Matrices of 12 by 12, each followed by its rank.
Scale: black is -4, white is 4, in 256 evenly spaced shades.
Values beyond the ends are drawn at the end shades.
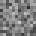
full rank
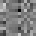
two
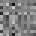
two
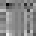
two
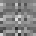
two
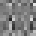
two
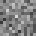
full rank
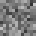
full rank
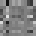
two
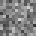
full rank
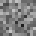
full rank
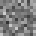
full rank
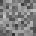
full rank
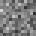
full rank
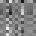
two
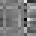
two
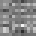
two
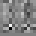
two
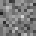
full rank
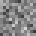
full rank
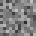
full rank
